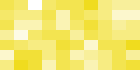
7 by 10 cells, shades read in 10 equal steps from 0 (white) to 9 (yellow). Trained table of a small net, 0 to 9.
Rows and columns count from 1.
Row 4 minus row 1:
-3 -5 6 1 0 -3 -2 1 1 1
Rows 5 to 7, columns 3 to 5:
5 5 8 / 8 5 7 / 8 3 7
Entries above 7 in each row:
1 0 1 0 2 2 3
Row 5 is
7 6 5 5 8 7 2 7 7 9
